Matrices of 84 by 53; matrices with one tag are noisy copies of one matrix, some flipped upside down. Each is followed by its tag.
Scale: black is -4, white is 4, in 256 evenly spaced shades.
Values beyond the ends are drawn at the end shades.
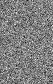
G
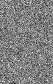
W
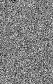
W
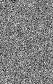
W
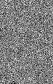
W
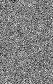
W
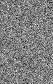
G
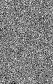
W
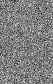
W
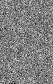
W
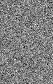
G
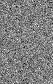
G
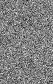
G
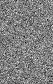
G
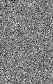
W
